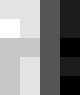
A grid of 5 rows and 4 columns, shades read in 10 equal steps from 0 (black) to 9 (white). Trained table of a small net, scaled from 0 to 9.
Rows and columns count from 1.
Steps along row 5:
up down down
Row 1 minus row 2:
-1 0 0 0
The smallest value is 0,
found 2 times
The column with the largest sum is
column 2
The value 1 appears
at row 1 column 4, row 2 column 4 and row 4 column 4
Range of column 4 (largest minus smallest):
1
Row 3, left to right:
7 7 3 0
